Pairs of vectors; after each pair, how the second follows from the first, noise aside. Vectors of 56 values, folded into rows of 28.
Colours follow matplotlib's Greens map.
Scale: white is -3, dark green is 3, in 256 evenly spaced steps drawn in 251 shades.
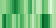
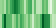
copied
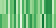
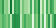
wrapped around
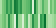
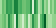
copied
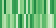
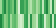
wrapped around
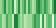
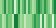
copied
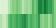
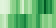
copied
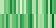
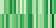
copied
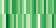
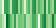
copied
